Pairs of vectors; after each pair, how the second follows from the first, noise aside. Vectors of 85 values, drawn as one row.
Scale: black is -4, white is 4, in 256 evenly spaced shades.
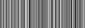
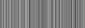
shrunk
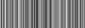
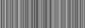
shrunk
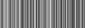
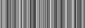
sign-scrambled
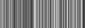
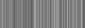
shrunk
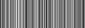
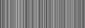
shrunk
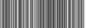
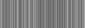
shrunk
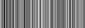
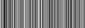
sign-scrambled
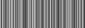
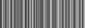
sign-scrambled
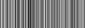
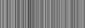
shrunk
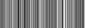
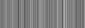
shrunk
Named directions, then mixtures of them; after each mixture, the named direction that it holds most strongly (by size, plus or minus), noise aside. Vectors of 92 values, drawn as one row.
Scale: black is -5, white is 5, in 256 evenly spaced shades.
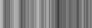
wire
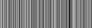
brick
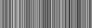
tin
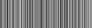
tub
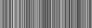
tin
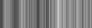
wire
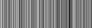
brick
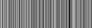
brick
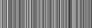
brick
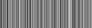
brick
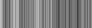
wire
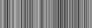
tub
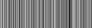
brick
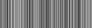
tub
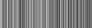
tub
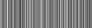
tub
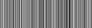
brick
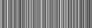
tub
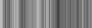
wire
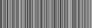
tub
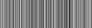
brick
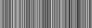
tin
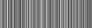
tub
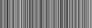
tub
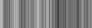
wire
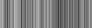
wire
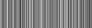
tub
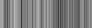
wire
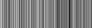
brick
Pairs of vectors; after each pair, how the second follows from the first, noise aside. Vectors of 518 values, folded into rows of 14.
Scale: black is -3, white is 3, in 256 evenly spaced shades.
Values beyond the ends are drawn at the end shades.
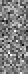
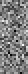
negated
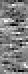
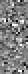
sign-scrambled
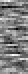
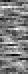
negated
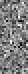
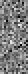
sign-scrambled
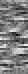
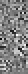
sign-scrambled
